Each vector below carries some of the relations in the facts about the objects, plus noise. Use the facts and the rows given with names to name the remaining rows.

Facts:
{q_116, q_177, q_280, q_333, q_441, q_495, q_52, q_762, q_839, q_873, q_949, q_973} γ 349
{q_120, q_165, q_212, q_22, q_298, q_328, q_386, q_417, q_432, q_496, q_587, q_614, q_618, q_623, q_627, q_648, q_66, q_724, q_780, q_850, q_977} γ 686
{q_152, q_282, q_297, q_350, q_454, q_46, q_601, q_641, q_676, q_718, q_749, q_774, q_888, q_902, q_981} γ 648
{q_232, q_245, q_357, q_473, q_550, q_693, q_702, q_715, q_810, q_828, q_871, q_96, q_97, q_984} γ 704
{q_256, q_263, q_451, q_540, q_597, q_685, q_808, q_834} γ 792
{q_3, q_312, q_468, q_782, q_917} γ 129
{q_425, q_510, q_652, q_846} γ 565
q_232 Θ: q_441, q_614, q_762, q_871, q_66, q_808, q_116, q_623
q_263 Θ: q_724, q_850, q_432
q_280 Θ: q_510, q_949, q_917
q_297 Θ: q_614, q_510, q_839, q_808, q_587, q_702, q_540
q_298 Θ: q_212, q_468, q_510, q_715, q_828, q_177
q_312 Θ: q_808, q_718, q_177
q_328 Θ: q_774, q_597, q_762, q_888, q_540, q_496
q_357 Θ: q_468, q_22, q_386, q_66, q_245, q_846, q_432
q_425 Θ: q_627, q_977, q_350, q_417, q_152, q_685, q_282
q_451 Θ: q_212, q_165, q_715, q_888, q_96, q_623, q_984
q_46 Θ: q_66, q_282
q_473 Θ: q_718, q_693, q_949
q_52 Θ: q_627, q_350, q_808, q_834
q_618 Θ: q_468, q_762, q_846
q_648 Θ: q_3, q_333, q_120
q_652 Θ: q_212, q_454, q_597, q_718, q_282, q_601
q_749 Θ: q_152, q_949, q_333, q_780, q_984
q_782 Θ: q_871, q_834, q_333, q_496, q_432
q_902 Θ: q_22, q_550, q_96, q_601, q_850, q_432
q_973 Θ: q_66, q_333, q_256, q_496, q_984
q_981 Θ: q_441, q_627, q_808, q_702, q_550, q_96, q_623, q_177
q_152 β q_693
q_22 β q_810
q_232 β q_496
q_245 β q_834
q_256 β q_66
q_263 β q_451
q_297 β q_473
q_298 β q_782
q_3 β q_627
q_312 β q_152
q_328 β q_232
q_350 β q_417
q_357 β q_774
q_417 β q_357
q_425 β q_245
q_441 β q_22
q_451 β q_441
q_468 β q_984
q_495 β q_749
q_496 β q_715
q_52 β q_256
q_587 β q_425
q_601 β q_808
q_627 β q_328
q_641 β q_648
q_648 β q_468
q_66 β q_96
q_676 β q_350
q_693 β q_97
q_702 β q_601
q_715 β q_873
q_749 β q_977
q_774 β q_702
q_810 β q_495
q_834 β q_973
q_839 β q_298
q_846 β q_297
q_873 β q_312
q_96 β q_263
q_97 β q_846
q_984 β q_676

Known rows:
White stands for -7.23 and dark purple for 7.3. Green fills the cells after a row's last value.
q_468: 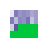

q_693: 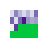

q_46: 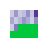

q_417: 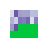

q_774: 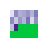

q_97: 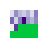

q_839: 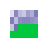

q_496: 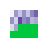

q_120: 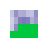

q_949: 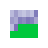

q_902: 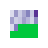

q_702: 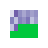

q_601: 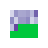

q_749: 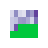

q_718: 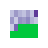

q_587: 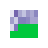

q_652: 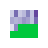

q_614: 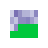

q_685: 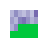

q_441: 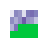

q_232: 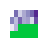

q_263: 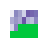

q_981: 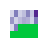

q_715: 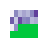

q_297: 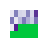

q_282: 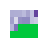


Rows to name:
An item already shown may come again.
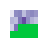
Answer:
q_66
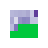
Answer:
q_282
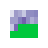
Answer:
q_256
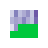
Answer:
q_782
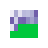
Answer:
q_873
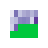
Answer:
q_648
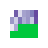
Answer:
q_328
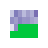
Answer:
q_828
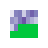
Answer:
q_96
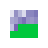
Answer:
q_495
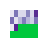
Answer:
q_297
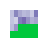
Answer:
q_977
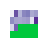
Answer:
q_357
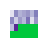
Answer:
q_774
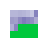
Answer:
q_333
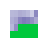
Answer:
q_333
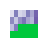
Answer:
q_52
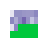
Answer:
q_245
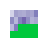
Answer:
q_834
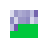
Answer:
q_601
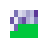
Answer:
q_312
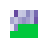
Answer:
q_298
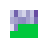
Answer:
q_473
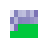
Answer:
q_839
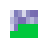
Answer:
q_810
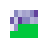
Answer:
q_715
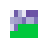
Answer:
q_451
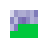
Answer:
q_834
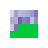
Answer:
q_3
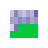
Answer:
q_917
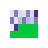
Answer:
q_297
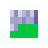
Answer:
q_973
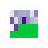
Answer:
q_846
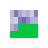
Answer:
q_977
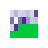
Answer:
q_152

